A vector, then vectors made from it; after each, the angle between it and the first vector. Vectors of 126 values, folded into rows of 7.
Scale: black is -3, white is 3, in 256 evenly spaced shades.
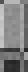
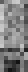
nearly parallel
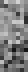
partly aligned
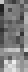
nearly opposite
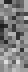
partly opposed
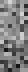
partly aligned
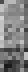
nearly parallel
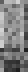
nearly parallel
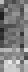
nearly opposite
